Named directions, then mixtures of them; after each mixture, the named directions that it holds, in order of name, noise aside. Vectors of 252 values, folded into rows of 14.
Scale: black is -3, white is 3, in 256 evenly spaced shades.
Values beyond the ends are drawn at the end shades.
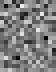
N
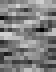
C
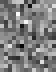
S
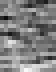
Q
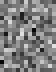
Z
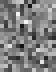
S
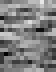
C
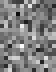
S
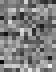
Q, Z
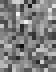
S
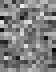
C, N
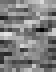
C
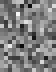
S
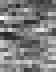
C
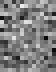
C, N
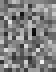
S, Z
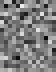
N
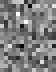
S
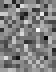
N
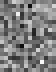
S, Z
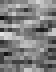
C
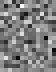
N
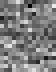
Q, S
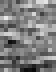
Q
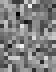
S
